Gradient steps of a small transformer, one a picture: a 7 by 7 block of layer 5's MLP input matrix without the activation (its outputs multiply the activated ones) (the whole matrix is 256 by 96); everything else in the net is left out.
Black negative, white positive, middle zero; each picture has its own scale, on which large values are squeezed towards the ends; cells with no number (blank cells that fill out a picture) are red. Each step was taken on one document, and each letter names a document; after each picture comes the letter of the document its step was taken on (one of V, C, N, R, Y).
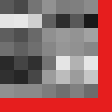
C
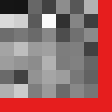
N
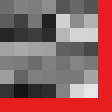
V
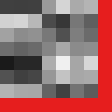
C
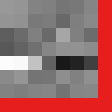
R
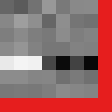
C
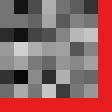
N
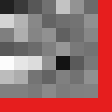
R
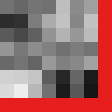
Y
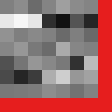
C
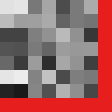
R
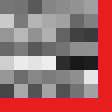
V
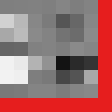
R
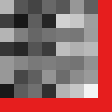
V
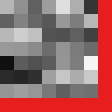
C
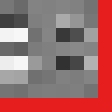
R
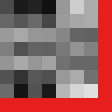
V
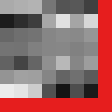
Y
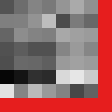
V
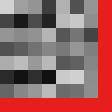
V
